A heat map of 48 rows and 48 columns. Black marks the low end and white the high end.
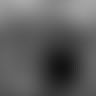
No regular stripes run through it. Values rise toward the top. The texture varies smoothly and slowly. No single row or column stands out from its neighbours. The bottom middle is the ninth with the lowest average. The values follow a bell shape.
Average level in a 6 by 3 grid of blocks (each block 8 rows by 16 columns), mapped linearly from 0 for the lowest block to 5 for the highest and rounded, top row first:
5 4 5
3 3 3
2 1 2
2 0 1
2 0 1
2 1 1
